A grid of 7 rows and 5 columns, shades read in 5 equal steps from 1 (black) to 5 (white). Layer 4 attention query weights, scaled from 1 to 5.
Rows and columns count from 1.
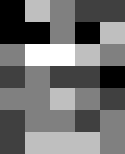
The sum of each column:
14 23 24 18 18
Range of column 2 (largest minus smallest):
4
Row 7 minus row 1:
1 0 1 2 1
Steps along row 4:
up down same down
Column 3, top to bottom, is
3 3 5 2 4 3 4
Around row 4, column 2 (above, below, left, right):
5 3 2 2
